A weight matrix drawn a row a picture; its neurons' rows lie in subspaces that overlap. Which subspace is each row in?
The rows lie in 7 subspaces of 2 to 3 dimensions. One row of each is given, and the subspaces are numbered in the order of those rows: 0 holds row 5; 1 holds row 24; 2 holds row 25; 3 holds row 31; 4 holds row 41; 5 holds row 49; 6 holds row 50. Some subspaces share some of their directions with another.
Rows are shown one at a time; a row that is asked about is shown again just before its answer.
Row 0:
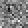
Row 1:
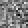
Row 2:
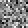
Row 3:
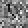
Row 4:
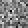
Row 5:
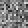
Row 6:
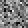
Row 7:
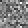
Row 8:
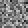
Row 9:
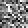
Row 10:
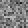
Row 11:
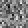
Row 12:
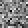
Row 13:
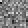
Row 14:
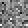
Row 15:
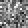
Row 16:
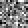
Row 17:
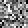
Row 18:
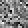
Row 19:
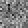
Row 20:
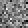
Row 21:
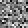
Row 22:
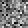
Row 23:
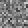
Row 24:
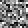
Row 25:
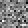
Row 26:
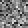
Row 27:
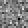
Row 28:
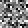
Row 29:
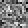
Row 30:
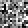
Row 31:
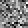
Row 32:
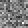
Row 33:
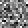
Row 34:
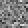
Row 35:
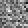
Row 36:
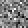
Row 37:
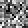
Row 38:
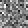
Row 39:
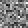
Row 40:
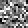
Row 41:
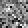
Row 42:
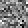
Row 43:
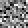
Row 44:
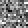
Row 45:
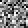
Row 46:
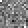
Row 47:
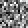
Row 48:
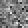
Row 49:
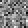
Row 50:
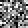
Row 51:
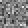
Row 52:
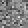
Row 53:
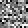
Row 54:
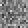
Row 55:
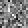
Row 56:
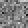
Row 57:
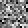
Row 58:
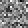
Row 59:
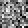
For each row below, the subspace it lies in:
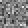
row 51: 5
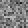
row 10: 5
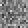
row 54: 2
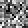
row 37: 4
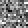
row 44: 0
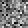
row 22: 3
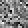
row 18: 2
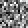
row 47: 6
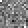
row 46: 5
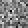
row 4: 2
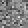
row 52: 3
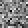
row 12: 2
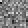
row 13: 5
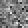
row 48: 4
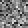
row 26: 3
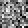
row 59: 2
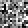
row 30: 0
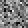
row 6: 2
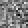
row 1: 0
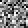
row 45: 5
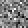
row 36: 2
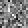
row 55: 4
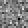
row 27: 2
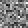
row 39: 1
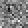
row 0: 4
